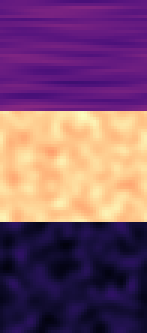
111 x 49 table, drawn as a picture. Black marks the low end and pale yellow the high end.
The table splits into 3 rows of 1 panel. Panel 1,1: low, streaked across, faint in contrast. Panel 2,1: very high, blotchy, faint in contrast. Panel 3,1: very low, blotchy, faint in contrast.
